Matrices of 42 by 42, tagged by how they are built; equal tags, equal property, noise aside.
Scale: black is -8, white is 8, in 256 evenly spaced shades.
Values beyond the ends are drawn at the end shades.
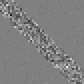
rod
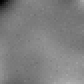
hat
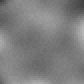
hat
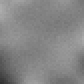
hat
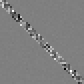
rod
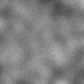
hat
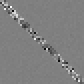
rod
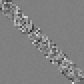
rod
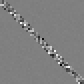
rod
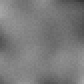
hat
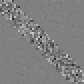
rod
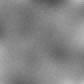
hat
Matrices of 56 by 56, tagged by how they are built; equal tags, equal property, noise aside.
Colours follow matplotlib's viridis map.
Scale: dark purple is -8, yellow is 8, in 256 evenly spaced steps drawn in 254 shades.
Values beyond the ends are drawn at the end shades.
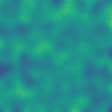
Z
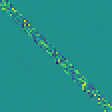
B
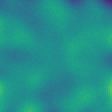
Z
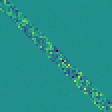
B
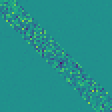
B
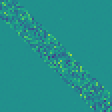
B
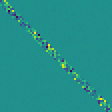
B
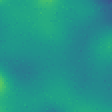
Z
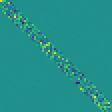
B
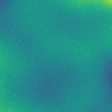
Z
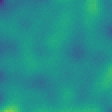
Z
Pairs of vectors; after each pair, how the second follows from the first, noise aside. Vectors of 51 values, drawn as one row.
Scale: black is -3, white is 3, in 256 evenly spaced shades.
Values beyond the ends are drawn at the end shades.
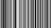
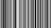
copied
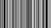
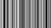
reversed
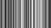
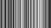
copied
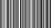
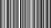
copied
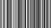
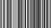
copied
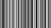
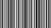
sign-scrambled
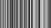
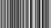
sign-scrambled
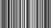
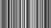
copied
